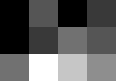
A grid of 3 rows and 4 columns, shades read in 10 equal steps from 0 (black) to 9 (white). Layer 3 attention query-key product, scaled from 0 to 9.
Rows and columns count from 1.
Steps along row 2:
up up down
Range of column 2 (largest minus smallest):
7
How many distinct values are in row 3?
4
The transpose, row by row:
0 0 4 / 3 2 9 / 0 4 7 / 2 3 5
